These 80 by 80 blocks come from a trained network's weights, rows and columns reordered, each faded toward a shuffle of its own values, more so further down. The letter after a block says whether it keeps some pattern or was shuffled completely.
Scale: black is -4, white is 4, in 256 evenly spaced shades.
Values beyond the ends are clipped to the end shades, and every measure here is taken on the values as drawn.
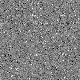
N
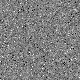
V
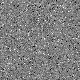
V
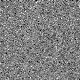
N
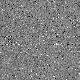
N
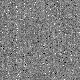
N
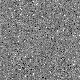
N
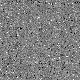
N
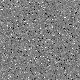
V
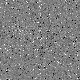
N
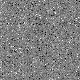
N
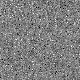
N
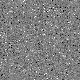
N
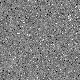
V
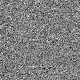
N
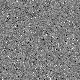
V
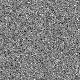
V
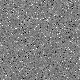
V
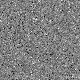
V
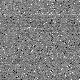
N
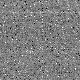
N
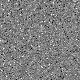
V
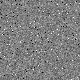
V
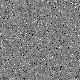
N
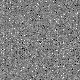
N
